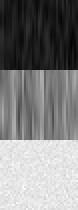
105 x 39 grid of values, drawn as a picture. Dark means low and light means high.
The table splits into 3 rows of 1 panel. Panel 1,1: very low, streaked downward, faint in contrast. Panel 2,1: middling, streaked downward. Panel 3,1: very high, fine-grained, faint in contrast.
